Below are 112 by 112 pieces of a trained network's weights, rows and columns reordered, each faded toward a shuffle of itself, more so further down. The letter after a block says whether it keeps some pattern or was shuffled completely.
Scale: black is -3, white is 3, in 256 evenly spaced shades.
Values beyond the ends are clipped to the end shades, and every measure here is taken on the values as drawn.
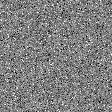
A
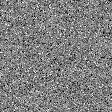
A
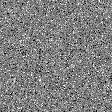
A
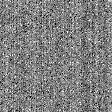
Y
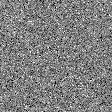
A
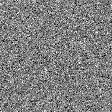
Y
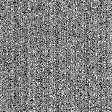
Y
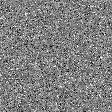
A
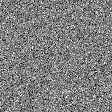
A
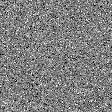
A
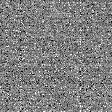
Y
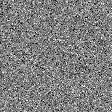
A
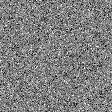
A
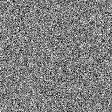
Y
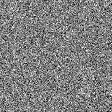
Y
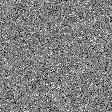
A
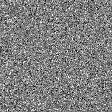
Y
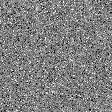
A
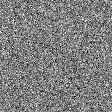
A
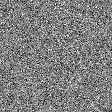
A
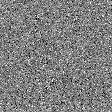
A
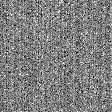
Y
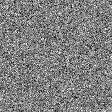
A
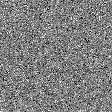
A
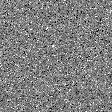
A
